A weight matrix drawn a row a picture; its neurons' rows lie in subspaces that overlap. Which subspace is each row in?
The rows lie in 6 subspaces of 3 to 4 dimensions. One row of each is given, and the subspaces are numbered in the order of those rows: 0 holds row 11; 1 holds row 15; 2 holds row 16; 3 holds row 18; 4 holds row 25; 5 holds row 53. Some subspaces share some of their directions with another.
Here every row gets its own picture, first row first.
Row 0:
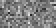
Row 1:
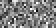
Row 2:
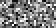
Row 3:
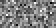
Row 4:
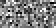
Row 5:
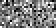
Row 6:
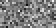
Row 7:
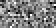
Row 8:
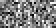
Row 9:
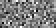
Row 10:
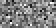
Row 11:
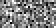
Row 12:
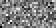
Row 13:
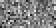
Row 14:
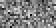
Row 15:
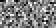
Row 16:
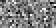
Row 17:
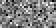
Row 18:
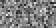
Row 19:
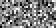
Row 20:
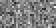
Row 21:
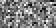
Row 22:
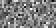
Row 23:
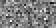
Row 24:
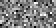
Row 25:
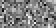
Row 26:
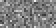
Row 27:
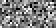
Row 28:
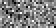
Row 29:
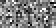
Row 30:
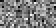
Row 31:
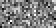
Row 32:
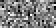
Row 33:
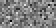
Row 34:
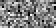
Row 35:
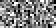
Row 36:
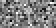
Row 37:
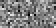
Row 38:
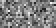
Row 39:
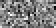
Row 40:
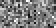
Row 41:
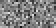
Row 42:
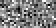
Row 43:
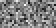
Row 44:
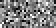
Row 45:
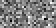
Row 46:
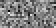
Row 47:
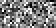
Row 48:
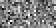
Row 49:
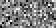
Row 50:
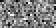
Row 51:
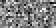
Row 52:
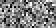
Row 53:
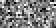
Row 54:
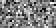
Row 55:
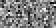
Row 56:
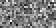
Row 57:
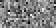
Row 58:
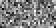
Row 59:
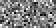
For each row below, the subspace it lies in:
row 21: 4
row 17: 1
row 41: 2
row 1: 2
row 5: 3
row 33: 1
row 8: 2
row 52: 4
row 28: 0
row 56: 5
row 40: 4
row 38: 0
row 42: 1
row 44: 5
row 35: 2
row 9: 2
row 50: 1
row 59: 3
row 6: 5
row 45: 4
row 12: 4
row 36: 1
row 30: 3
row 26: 3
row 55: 4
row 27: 4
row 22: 2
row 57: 5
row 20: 2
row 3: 3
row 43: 1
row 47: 4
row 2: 1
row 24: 3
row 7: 2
